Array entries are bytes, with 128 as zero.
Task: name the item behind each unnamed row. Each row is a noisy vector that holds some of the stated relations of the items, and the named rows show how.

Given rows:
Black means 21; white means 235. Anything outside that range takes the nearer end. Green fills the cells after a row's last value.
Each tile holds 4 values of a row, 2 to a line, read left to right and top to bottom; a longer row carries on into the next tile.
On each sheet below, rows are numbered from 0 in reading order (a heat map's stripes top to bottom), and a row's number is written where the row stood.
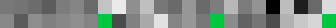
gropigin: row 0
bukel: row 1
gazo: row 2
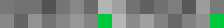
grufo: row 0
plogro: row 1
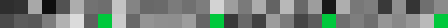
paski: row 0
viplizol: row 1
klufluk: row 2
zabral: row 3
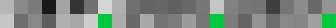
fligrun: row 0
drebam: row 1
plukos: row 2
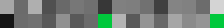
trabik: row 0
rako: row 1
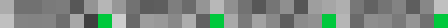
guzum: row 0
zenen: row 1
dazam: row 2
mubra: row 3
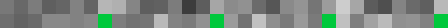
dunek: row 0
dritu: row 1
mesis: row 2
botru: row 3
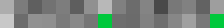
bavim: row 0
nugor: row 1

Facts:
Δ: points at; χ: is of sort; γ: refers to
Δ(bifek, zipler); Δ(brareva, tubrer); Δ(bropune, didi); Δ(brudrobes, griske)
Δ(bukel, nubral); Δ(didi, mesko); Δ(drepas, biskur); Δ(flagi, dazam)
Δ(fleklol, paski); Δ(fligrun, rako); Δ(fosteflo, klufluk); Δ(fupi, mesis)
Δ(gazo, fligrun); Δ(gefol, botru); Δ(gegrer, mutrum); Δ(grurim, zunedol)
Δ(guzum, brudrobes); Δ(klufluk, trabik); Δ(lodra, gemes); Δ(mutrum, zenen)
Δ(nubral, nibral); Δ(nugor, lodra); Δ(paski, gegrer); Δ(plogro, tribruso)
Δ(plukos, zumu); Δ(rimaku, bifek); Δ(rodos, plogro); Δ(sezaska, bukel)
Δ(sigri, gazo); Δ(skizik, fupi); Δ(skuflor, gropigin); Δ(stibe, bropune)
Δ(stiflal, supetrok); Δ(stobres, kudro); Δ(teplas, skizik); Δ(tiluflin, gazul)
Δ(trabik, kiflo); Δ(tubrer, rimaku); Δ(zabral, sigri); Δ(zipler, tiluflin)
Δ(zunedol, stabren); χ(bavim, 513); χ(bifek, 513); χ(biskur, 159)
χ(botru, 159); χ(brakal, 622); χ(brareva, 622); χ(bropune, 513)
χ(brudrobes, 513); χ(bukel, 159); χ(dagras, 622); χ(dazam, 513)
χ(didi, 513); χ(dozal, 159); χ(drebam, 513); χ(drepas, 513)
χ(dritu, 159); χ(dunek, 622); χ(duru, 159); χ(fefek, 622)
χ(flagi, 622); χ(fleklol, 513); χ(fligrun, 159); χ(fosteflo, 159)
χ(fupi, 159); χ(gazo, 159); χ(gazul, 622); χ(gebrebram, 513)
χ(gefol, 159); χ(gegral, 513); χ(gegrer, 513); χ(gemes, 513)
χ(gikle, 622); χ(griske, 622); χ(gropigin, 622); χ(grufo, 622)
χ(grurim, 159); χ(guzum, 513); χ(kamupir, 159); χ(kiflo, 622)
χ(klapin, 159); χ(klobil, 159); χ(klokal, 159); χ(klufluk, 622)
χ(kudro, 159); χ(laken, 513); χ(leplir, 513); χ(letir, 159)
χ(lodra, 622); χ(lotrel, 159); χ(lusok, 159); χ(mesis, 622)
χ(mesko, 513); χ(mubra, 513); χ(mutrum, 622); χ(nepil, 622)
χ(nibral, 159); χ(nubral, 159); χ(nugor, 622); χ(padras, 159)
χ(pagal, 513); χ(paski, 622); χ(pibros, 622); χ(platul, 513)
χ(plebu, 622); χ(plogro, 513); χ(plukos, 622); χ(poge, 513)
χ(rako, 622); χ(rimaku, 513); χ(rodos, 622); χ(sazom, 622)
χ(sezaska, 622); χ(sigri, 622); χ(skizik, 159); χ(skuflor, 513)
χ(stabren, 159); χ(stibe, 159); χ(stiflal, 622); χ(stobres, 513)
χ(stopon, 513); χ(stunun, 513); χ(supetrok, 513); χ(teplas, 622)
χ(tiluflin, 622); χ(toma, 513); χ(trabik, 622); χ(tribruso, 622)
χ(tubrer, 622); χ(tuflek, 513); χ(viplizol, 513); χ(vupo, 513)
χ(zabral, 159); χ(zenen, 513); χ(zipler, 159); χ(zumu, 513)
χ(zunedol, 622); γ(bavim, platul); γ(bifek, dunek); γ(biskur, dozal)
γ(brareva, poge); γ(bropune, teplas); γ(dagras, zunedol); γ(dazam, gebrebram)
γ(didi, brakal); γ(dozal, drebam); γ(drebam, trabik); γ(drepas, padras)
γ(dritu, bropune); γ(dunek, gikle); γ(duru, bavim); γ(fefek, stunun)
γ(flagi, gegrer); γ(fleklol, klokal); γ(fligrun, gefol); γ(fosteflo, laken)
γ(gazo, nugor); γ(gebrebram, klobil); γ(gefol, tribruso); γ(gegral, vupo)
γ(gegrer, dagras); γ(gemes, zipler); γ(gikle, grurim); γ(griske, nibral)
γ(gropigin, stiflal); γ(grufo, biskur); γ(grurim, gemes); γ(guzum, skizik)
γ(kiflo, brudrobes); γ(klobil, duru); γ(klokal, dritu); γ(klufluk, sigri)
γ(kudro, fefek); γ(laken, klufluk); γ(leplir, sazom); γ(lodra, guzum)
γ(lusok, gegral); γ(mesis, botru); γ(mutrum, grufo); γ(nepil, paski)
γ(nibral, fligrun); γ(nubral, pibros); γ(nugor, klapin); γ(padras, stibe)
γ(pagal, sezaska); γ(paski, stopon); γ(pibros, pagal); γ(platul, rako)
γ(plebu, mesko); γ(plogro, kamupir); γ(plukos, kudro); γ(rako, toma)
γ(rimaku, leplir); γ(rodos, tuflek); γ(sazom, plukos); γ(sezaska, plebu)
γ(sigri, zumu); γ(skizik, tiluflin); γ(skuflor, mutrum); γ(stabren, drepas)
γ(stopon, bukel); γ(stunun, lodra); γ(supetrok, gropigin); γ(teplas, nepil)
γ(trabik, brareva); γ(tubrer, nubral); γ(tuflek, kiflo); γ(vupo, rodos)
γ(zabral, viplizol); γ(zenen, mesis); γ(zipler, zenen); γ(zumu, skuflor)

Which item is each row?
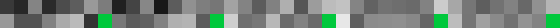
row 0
gegrer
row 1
mutrum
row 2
laken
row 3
toma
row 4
gebrebram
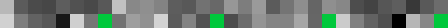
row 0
bropune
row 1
skizik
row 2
sezaska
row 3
didi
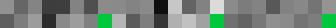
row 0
brareva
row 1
sigri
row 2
kiflo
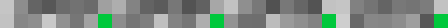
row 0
kamupir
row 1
kudro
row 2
klapin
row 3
brudrobes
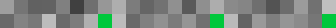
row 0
lusok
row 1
skuflor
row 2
tribruso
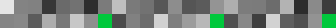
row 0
stibe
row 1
stabren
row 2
fosteflo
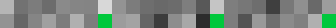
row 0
stopon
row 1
tiluflin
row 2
sazom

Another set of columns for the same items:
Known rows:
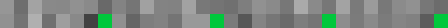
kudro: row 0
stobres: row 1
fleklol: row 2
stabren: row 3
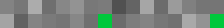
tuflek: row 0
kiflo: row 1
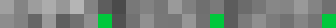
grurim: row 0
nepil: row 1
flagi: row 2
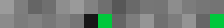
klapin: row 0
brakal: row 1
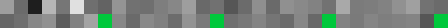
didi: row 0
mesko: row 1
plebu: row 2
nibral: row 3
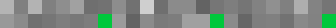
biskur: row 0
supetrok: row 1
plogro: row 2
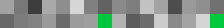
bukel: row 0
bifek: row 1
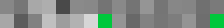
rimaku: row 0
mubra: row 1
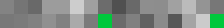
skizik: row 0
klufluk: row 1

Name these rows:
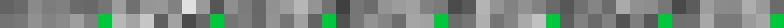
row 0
gazul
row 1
gazo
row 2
fupi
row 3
teplas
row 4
plukos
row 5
mesis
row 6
lodra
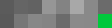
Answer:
sezaska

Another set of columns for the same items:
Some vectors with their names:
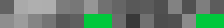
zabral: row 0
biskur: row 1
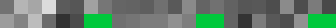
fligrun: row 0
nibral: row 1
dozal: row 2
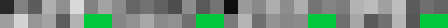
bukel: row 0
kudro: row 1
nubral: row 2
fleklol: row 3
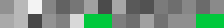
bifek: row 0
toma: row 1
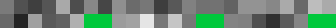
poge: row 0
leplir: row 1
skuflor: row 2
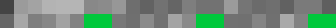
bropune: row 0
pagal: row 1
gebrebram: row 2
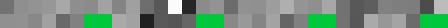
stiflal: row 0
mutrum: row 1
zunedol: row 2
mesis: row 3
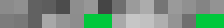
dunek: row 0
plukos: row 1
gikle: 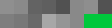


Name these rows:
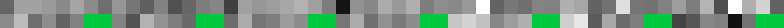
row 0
grurim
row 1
rako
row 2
didi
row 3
fupi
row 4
rimaku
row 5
paski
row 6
trabik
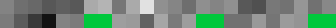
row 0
laken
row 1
tubrer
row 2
mesko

